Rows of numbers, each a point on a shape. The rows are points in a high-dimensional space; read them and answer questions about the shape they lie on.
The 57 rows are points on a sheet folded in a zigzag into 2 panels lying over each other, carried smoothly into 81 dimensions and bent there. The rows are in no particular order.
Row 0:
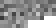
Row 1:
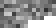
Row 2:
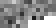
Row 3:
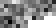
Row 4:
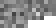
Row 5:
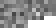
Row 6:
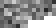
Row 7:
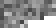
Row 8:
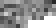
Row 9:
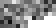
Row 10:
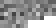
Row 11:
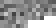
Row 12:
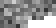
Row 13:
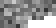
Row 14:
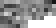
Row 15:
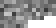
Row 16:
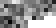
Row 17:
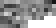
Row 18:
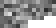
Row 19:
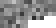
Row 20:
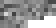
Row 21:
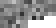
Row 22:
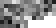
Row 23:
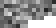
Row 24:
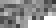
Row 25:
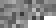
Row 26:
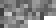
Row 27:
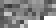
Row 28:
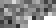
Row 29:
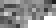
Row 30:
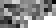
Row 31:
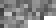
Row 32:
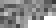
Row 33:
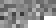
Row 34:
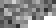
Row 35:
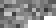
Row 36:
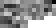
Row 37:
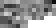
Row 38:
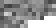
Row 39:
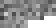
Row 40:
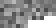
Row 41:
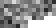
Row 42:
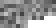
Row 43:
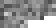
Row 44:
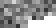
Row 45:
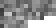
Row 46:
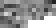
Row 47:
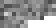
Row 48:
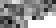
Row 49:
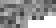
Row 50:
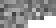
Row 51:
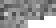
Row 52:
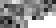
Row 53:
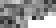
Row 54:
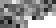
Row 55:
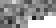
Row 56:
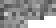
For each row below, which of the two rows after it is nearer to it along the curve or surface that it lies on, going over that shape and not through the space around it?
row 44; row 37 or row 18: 18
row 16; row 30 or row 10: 30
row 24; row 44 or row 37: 37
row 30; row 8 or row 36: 36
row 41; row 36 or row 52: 52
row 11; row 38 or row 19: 38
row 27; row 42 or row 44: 42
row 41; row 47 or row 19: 19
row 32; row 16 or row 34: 16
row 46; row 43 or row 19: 43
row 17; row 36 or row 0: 36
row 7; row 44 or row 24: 24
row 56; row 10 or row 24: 10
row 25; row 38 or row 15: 15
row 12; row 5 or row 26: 5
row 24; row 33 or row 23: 33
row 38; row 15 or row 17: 17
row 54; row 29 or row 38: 29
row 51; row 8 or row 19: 8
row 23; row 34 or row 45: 34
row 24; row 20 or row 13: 20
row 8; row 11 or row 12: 11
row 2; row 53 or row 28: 28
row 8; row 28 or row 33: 33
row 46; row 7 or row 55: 7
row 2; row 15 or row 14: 15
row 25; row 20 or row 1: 1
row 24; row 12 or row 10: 10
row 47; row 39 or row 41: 39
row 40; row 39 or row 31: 31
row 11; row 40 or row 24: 24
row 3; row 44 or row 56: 44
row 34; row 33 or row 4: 4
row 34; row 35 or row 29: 35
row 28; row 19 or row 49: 19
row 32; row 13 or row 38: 38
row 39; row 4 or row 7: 7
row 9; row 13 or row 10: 13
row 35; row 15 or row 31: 15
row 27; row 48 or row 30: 30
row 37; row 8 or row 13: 8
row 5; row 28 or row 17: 28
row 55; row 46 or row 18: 18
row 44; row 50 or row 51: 50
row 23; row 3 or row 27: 3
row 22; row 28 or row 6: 28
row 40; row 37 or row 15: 15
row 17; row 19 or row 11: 11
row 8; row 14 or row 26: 14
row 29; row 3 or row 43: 43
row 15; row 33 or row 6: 6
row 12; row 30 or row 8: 30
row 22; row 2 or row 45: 2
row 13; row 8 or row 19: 19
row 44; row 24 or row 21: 21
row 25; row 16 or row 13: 13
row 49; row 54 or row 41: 54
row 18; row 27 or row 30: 30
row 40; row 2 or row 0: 2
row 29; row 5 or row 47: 47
